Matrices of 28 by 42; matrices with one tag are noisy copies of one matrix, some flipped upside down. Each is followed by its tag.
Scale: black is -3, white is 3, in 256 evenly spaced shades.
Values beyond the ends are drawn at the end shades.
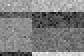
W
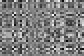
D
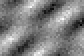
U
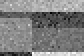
W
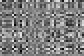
D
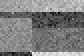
W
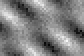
U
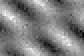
U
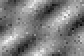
U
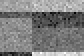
W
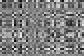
D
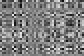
D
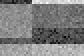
W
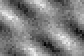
U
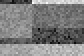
W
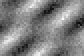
U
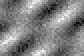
U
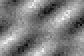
U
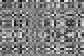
D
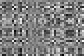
D
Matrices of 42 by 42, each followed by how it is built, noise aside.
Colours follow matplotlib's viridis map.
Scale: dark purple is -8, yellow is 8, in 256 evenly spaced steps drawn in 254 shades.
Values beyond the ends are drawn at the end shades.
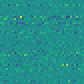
uneven rows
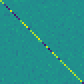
diagonal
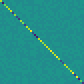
diagonal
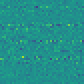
uneven rows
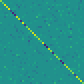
diagonal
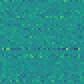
uneven rows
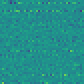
uneven rows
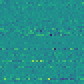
uneven rows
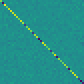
diagonal
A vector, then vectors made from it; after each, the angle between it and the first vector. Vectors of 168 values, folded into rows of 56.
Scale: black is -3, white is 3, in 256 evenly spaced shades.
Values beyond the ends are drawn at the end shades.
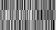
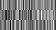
nearly opposite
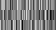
orthogonal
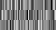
orthogonal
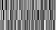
partly aligned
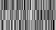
nearly parallel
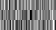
partly opposed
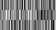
nearly parallel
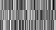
partly aligned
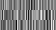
partly opposed
